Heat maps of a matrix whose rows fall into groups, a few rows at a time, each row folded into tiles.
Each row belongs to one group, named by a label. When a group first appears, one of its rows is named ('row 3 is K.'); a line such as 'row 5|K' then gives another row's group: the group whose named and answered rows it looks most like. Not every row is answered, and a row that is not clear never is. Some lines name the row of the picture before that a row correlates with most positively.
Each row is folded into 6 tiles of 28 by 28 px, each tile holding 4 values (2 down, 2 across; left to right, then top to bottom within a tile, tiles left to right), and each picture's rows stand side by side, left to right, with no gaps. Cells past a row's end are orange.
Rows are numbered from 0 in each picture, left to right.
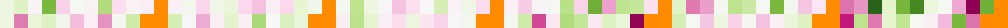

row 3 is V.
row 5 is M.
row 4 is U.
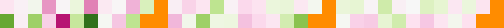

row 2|V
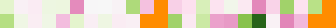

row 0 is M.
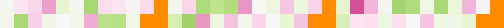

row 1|M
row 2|U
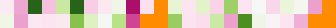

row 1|M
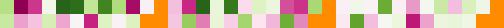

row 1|M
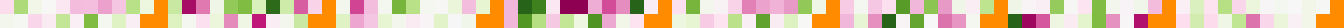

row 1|U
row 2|U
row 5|M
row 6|V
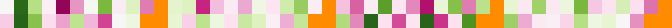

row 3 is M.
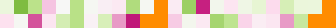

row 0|V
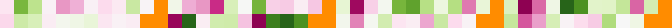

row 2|U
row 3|U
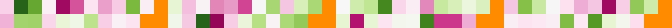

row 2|V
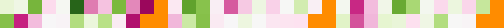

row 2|U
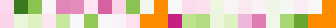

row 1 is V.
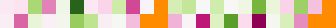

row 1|V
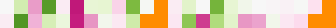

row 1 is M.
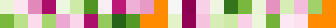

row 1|U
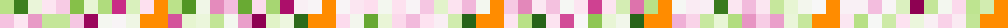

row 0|V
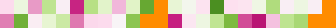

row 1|V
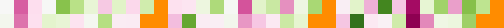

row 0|U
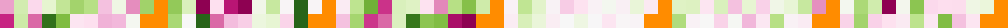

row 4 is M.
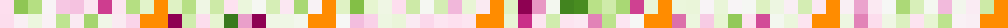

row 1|V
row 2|V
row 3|U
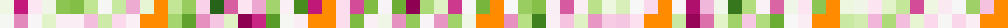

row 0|U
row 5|M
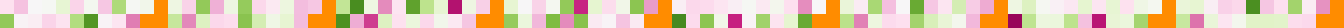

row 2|V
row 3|M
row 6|V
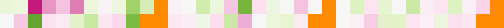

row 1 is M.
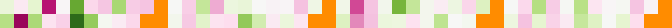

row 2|U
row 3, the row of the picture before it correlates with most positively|1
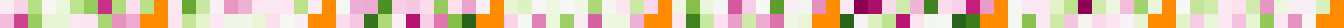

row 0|U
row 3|V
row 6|M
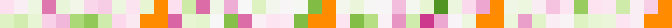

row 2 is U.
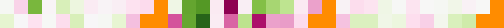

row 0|M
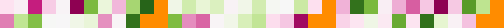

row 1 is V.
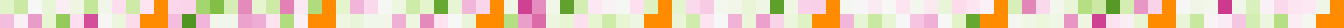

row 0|V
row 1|M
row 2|U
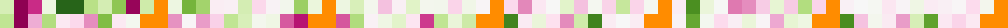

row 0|U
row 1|V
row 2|V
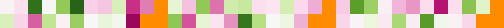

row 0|M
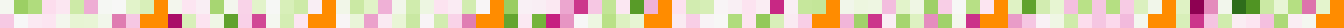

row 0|V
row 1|V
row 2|V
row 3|M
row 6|V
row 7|U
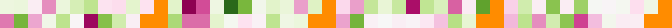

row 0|V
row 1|U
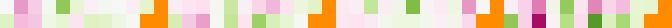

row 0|U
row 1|U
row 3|U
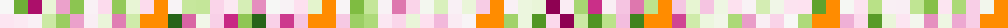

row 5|U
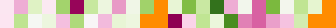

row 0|M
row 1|V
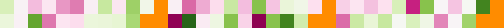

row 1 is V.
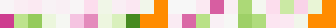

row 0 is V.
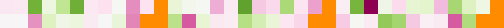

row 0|M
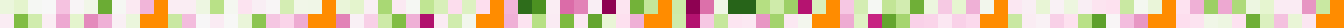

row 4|U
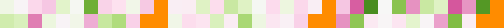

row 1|M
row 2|M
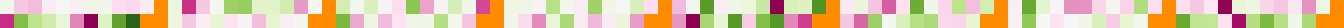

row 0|V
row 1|U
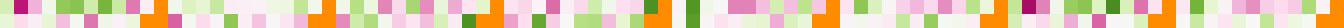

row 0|U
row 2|V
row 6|U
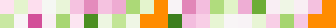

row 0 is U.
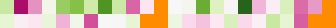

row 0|U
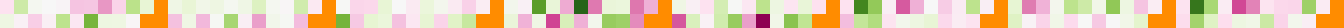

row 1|V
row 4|V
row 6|U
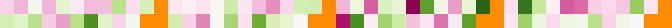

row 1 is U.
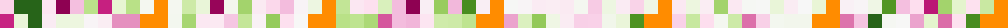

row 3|V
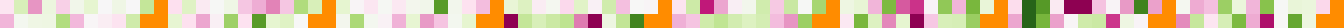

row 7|V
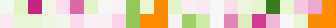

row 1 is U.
